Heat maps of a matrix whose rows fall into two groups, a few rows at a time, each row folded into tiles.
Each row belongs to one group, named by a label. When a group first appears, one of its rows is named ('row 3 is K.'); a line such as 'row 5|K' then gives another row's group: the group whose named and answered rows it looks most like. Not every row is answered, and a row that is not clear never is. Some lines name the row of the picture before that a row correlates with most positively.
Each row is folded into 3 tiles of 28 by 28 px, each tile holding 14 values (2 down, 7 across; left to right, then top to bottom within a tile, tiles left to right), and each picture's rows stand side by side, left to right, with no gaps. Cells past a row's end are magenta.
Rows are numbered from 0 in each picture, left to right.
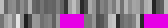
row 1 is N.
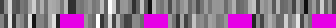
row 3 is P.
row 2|N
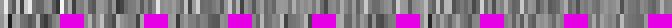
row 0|P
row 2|P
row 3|N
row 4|P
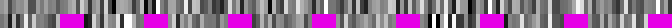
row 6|P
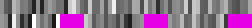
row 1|P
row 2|N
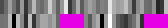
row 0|N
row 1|N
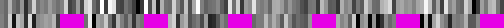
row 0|N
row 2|P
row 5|P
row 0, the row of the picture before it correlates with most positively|0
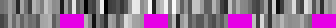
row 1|N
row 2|P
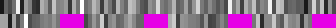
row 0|N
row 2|P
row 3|P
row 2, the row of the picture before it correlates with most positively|2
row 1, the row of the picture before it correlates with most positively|0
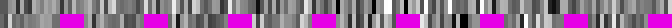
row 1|P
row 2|P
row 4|N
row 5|P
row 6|P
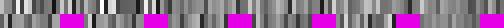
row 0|P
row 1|P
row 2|N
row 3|N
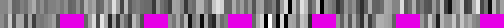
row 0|N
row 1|N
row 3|N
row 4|N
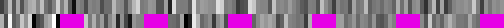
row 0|N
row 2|N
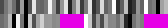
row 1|P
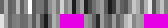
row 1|N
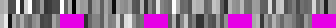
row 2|P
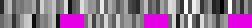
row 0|N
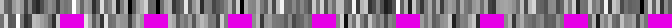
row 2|P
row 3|P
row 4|P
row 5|N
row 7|P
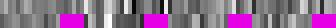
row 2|N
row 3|N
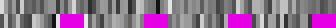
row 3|N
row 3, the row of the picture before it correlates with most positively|1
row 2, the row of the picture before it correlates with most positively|0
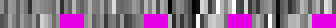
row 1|P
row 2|N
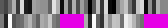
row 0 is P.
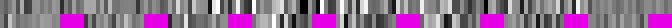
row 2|P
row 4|P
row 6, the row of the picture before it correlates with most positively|0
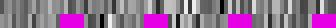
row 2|P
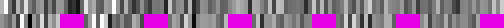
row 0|P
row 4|N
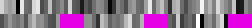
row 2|N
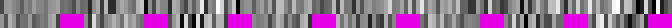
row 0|N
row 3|N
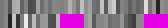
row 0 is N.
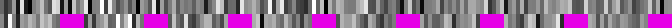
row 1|P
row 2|N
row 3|P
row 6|N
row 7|P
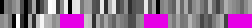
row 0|N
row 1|P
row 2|N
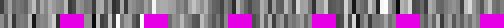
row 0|N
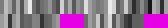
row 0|P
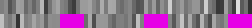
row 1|P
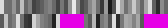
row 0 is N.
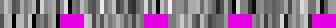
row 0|N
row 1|P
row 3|N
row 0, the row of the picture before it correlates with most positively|1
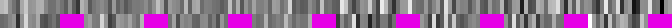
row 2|P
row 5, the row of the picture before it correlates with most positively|1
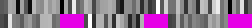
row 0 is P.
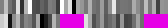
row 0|P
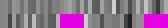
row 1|P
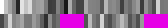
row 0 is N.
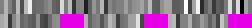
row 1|N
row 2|P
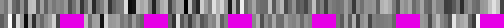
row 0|N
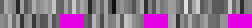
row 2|P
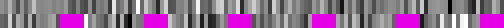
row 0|N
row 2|P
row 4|N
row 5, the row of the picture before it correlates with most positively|1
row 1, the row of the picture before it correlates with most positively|0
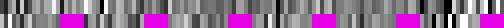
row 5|N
